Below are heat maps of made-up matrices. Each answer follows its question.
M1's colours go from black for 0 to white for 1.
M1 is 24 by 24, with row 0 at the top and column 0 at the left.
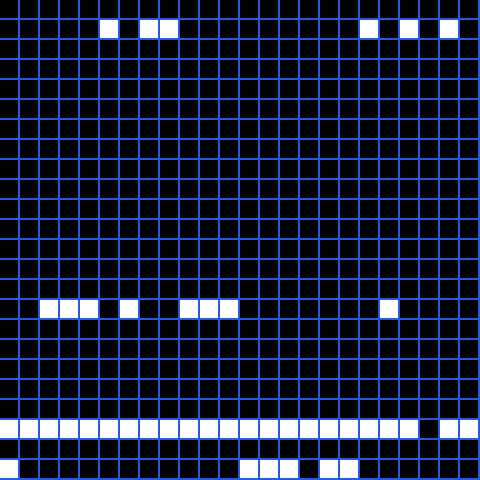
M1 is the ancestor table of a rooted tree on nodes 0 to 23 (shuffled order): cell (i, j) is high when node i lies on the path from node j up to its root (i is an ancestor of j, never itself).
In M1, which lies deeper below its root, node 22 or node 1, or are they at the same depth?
node 22
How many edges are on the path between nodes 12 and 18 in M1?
4
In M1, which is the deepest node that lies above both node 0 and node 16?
23
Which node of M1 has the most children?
15
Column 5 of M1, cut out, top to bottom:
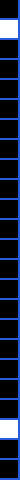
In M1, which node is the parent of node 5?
1
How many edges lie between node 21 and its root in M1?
0
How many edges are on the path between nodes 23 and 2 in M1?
3
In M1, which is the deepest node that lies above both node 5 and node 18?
1
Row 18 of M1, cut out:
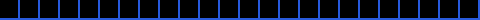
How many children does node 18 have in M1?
0
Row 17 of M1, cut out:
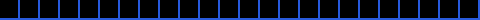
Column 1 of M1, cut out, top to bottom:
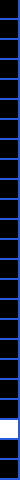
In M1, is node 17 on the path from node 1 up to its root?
no
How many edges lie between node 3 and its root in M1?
2
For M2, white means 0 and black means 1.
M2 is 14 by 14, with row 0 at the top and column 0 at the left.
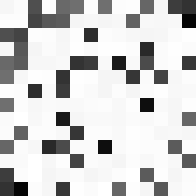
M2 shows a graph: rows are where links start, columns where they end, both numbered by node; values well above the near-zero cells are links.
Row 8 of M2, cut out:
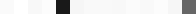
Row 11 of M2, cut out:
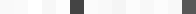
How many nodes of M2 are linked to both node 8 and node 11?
1
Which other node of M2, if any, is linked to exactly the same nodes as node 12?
node 7
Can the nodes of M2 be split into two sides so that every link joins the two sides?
no
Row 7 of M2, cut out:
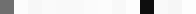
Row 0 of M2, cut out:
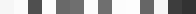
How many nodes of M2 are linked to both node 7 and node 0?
1
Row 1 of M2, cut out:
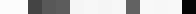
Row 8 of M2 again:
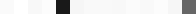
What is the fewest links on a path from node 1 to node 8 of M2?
2
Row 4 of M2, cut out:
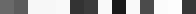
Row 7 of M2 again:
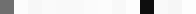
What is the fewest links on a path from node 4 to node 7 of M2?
2
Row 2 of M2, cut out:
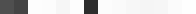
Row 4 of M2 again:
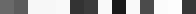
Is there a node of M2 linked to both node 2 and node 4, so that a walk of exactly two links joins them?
yes
